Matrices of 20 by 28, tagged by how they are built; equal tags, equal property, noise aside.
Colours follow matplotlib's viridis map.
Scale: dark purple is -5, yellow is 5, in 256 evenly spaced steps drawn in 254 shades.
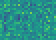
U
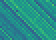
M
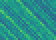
M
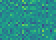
U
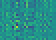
U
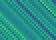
M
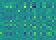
U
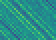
M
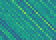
M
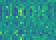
U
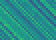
M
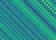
M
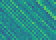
M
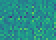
U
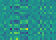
U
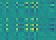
U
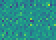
U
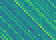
M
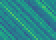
M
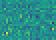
U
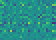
U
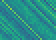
M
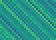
M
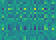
U
